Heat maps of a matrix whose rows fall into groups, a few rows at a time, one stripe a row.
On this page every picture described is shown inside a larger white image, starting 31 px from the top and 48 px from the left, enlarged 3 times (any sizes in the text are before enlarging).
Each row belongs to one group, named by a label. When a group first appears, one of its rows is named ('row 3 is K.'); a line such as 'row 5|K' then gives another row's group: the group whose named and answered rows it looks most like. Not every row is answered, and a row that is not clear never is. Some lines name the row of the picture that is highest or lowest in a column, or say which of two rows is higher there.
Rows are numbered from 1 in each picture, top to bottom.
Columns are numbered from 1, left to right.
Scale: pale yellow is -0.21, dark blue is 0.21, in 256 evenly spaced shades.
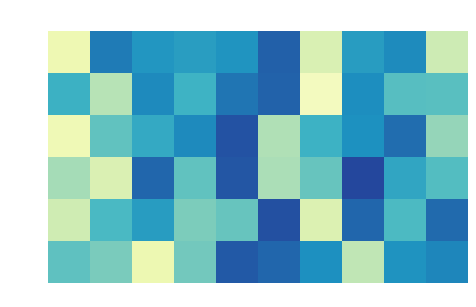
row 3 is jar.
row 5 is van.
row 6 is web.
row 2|van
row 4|jar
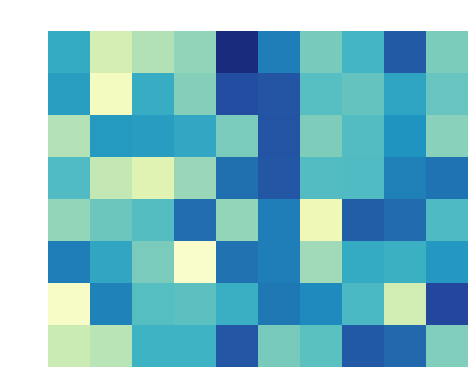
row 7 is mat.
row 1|web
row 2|web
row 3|van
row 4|web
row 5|van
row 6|web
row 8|jar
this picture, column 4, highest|5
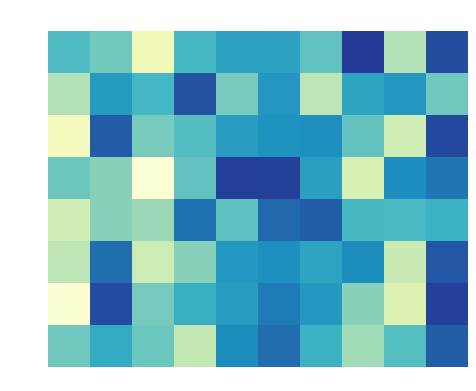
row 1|mat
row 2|van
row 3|mat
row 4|web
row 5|mat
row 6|mat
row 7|mat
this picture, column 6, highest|4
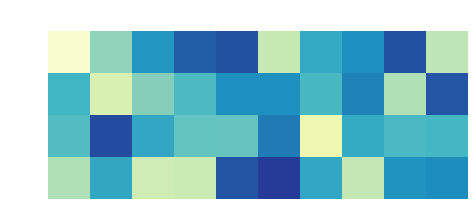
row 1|jar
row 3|van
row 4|web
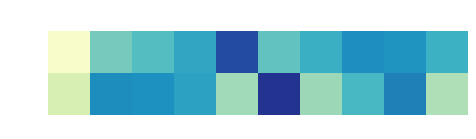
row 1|jar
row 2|van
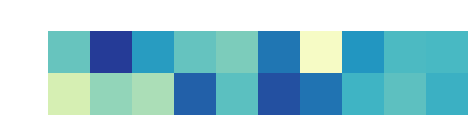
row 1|van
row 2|mat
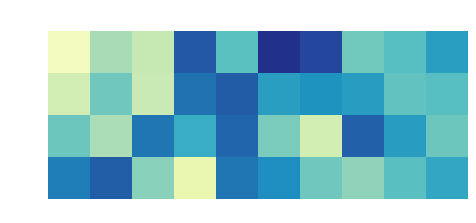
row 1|mat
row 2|mat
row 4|web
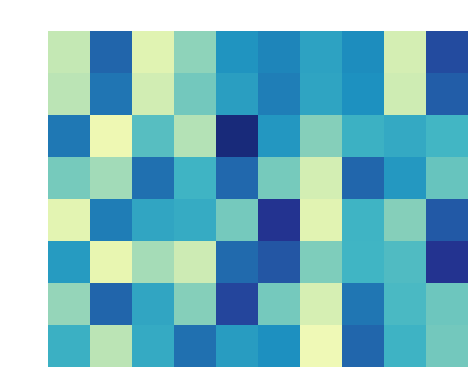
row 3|web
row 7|jar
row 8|van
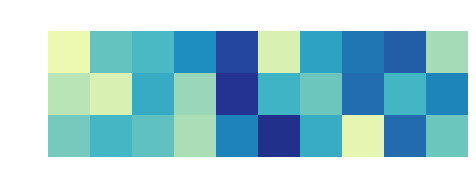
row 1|jar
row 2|jar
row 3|web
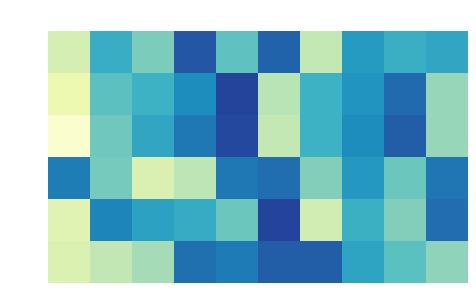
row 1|van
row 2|jar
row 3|jar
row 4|web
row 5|van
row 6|mat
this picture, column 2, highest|5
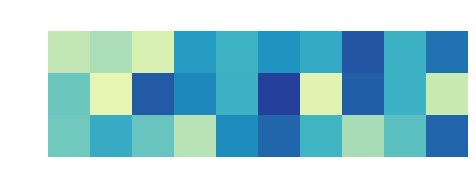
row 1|mat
